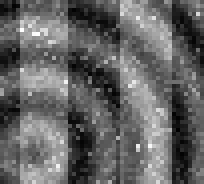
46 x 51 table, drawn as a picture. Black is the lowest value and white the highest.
The ninth with the lowest average is the bottom middle. Rings spread out from the bottom left. Upright stripes repeat 2 times across the table.
